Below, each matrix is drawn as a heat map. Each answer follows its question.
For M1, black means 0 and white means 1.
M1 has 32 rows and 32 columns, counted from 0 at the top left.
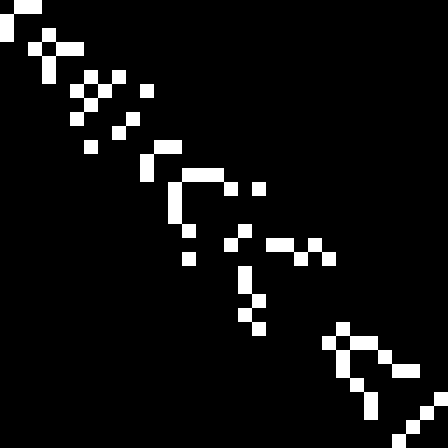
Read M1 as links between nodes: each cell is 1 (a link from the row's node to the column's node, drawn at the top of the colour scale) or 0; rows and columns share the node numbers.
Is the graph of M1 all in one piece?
yes
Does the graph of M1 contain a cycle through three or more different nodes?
no
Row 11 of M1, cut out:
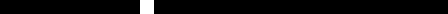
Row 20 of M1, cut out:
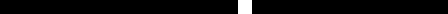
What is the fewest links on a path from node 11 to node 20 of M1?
6
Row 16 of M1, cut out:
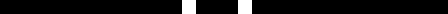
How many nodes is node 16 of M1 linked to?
2
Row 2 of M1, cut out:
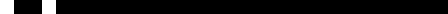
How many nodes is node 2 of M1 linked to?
2
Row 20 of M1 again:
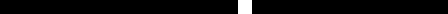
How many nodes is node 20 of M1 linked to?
1
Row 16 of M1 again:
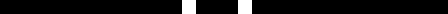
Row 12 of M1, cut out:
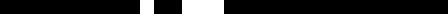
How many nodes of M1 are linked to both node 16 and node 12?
1
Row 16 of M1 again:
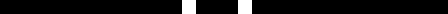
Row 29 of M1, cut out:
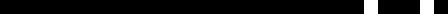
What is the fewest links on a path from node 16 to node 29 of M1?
6
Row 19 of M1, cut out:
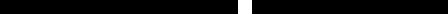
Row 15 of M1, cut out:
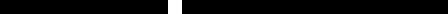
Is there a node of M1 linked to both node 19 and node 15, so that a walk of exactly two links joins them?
no
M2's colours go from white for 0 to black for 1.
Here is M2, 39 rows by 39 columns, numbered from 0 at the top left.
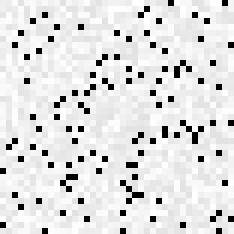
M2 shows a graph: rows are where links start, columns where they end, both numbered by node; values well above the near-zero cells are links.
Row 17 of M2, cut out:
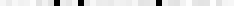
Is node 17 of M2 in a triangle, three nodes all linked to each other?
yes
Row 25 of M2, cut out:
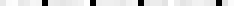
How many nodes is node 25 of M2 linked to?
4
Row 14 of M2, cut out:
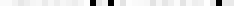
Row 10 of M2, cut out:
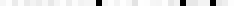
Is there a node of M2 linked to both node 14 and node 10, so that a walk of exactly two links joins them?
no
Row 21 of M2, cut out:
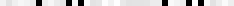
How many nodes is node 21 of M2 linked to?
6
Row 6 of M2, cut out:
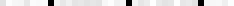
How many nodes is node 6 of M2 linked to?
3
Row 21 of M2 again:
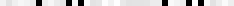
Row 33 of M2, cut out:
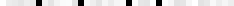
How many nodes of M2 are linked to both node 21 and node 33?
2
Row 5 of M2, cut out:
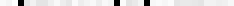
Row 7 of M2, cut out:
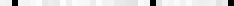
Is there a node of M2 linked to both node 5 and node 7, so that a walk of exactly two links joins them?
no
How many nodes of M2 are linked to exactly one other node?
3
